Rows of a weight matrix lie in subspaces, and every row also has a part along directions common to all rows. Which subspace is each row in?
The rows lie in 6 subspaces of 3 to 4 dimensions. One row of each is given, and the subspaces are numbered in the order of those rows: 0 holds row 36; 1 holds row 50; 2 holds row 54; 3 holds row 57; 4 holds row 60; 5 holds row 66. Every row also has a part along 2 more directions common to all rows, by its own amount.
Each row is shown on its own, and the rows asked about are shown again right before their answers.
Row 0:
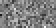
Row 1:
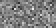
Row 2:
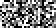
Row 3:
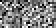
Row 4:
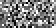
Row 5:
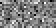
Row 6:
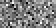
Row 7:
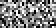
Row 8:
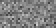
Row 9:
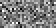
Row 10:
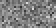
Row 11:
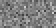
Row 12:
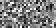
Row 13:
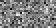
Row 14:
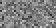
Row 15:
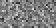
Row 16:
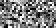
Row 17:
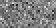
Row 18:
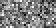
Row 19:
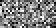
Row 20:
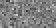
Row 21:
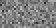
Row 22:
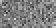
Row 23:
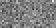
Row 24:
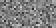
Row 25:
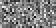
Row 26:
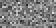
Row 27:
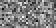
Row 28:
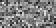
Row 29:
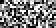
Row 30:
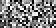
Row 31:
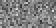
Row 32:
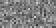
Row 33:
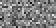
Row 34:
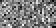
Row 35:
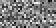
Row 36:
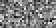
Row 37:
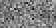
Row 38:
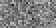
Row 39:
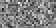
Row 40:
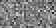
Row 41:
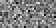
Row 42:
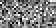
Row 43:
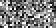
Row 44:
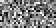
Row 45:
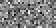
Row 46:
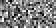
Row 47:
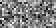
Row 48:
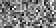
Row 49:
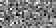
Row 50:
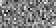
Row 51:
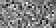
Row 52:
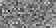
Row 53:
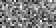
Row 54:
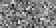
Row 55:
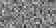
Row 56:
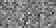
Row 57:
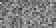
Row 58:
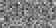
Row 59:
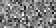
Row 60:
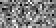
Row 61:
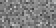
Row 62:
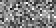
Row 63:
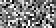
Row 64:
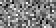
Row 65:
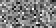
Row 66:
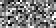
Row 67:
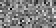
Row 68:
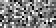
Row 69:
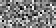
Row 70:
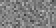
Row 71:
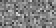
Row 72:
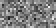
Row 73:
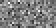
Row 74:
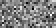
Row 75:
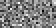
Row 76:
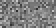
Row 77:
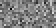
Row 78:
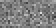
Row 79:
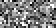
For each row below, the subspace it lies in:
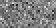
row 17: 2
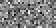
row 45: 5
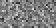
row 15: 5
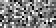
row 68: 0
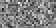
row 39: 3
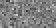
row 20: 3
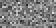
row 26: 4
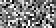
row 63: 2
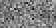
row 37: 3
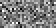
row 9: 1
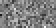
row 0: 2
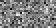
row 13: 2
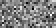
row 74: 5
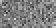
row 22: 1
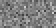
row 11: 0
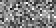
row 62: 3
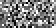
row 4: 4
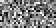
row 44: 5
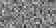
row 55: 4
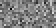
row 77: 0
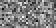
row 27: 3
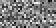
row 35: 4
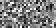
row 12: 3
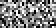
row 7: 4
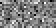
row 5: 4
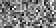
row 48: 0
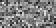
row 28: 1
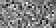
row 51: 2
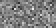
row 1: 3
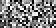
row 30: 0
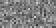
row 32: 1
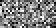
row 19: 1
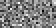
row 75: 0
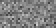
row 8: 1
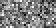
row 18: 2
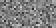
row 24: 2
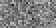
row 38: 2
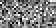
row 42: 3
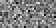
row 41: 5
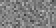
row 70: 4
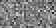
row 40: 0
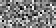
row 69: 0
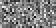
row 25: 1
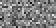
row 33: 4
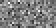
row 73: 5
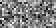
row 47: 3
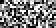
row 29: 5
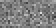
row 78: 5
